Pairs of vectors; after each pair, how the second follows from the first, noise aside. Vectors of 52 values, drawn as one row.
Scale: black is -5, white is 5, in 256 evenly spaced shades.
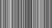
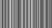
sign-scrambled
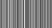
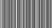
shuffled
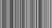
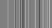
partly zeroed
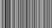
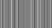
partly zeroed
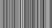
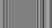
partly zeroed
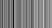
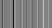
partly zeroed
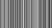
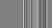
partly zeroed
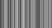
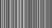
sign-scrambled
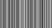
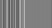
partly zeroed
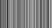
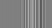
partly zeroed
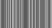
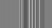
partly zeroed
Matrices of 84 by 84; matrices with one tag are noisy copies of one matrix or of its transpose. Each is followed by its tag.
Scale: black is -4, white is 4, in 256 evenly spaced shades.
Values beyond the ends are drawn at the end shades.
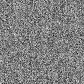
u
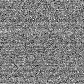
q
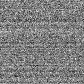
q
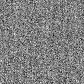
u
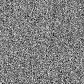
u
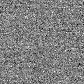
u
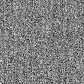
u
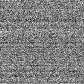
q
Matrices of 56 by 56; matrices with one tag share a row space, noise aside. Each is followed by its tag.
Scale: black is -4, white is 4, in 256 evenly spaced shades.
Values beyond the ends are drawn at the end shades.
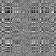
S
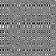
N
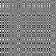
N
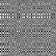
N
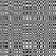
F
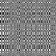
N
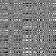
F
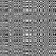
F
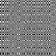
N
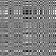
F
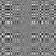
S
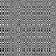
N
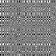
N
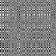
N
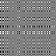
N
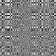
S
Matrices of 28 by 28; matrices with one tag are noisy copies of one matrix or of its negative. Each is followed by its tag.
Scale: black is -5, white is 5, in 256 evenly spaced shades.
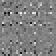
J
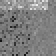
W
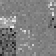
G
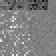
W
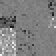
G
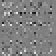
J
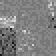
G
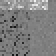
W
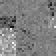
G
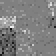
G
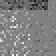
W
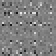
J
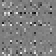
J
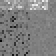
W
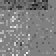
W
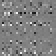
J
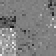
G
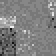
G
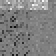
W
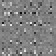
J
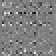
J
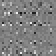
J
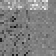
W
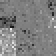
G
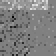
W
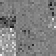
G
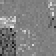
G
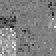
G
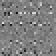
J
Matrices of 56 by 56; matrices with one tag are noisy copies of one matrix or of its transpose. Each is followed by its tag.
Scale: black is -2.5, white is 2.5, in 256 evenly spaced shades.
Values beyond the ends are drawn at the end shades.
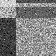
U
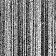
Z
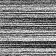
Z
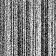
Z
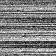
Z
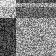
U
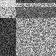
U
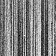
Z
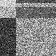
U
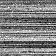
Z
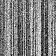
Z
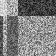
U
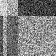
U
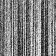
Z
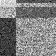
U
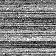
Z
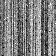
Z
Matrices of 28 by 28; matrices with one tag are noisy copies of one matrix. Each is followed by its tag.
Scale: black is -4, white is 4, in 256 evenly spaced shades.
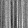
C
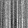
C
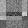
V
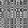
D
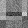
V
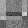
V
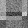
V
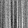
C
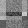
V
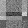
V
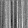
C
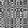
D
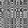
D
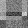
V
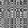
D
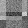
V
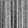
C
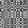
D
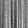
C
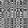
D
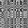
D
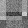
V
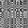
D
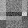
V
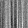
C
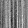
C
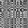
D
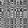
D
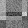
V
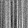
C
